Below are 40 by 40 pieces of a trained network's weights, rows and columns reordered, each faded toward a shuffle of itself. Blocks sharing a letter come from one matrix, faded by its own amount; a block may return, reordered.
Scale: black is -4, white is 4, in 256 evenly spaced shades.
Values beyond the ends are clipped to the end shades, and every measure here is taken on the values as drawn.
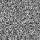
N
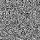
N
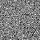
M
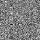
N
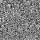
M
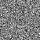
N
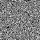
M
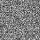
N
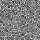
N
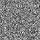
N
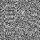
N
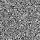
M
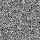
M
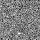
M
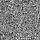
M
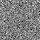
M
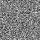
N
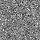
M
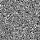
M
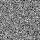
M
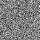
N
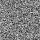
M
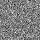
M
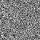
N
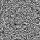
N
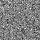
M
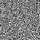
N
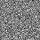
M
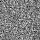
M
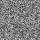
N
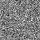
M
